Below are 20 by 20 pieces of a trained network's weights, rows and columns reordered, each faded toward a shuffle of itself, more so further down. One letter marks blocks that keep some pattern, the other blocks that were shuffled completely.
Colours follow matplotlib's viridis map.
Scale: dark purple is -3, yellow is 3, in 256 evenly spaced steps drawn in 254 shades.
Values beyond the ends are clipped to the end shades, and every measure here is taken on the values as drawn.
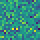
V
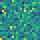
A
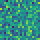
V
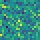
A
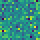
V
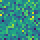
A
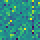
V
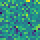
A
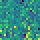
V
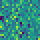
V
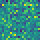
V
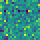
V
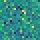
A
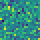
A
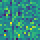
V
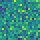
A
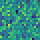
A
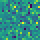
V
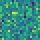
A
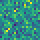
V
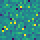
A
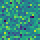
A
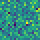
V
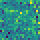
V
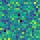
A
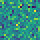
A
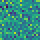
V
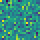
A
